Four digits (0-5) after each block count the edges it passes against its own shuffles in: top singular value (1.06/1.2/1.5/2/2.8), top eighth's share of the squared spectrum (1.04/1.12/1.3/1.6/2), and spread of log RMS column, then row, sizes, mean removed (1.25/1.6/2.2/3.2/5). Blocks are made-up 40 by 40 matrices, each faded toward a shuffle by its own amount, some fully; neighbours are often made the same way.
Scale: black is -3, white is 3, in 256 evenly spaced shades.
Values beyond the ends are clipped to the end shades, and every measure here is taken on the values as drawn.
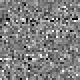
1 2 0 2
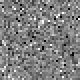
0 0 0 0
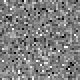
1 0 0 0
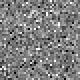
0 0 0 0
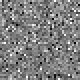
0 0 0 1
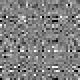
4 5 2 3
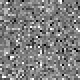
2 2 0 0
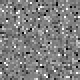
0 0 1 0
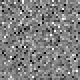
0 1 0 0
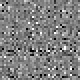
3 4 2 2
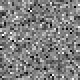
1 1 0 0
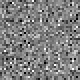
3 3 2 1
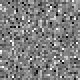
0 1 0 0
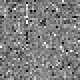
2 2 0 0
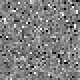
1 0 0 0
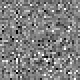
3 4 1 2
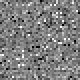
0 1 0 1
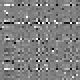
4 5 2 3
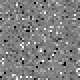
2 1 0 0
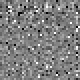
3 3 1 1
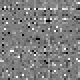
3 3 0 1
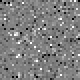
2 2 0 0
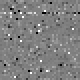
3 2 0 0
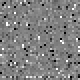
2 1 0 0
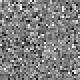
0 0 0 0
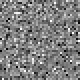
1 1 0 0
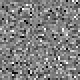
3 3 0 0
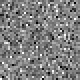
2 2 0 0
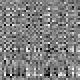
4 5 3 3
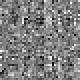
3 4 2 2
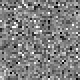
3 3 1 1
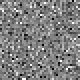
2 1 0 0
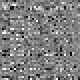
4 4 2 3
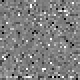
2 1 0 1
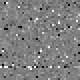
2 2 0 1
